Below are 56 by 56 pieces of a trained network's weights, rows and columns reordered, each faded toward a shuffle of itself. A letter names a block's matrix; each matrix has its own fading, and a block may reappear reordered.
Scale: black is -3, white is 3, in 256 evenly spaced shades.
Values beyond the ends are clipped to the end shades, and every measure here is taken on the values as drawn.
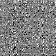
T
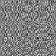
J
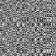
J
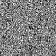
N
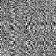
J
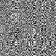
J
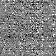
T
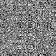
N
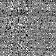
T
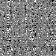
T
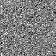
N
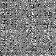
T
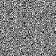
N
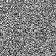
N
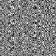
J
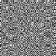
J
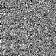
N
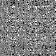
T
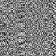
J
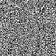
N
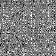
T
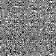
T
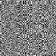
J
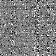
T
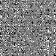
T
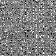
T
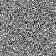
N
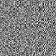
J
